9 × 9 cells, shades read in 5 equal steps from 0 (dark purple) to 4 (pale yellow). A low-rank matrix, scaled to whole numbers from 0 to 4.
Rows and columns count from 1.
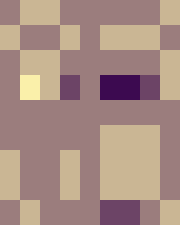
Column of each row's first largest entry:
2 1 2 2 1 6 1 1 2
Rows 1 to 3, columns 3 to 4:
3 2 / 2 3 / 3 2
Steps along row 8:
down same up down up same same down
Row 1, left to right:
2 3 3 2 2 2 2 2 3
